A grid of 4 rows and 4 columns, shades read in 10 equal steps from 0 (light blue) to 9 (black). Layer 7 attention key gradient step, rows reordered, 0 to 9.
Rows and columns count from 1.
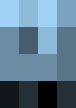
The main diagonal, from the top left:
0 5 3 7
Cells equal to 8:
1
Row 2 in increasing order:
1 3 4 5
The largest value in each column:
8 7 9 7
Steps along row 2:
up down up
